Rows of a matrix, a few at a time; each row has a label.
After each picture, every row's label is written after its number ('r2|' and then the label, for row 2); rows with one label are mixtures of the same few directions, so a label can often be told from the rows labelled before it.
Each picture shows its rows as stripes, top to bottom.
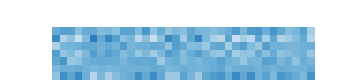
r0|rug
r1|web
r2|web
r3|web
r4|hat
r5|web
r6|web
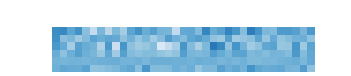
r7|web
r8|web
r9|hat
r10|hat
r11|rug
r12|rug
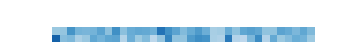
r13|hat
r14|web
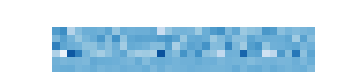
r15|hat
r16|hat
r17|web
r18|hat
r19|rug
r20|rug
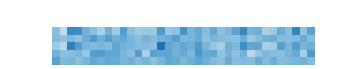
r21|hat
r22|web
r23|hat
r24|rug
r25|web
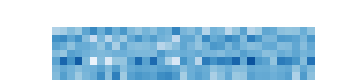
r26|web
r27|web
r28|hat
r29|hat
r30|web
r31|hat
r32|hat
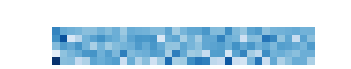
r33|web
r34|hat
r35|web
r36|web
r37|web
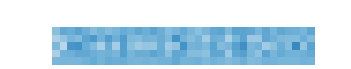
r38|web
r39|web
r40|hat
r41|web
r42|web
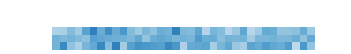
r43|web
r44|rug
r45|hat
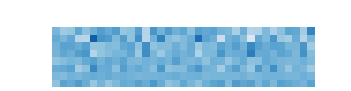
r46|rug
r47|rug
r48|rug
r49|rug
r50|web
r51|rug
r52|web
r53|web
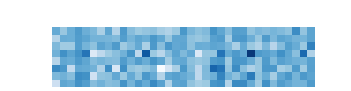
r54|hat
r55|web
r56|rug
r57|rug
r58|web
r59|hat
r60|rug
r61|web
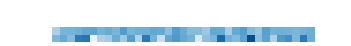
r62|web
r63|rug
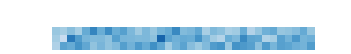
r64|web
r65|hat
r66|web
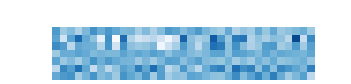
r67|web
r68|hat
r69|hat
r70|web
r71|web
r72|web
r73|rug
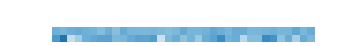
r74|hat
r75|hat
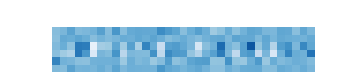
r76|hat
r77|web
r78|rug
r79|rug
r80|web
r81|hat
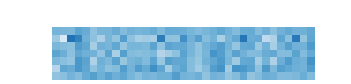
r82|rug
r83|hat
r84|rug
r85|hat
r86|rug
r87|web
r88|web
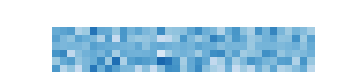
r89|rug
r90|hat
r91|rug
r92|hat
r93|hat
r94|web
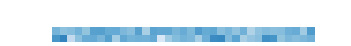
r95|rug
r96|hat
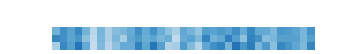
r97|web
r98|web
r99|web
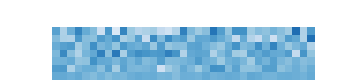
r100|hat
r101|rug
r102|rug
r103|hat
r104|rug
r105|hat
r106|web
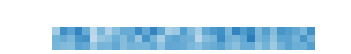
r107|web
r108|rug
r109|rug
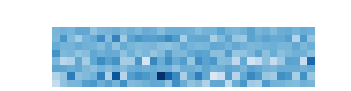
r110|rug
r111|hat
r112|hat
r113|web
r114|rug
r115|web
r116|hat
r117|web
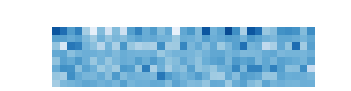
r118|web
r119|web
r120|hat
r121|hat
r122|web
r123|rug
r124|hat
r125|web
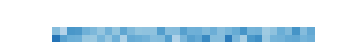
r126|hat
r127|web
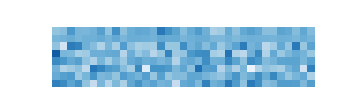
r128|hat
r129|hat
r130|hat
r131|web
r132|web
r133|rug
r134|rug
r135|web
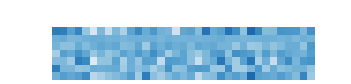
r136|web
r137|hat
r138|rug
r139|web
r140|rug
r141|web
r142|rug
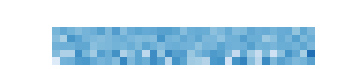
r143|hat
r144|hat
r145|rug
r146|rug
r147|web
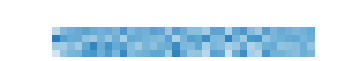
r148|web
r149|web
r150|web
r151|web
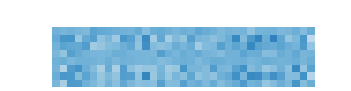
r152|rug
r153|rug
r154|rug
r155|hat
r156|hat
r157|hat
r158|rug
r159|hat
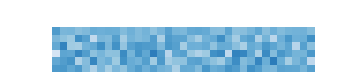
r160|web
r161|rug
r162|hat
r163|web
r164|rug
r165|web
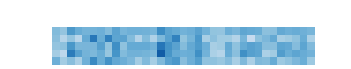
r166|hat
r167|web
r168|hat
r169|hat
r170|web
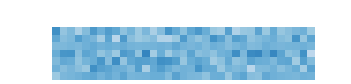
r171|web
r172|hat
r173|web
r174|rug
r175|hat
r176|rug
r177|web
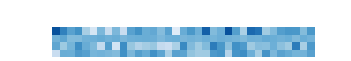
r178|web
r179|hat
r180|hat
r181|web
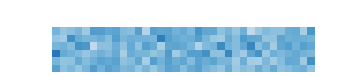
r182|rug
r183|hat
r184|rug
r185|web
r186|rug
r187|web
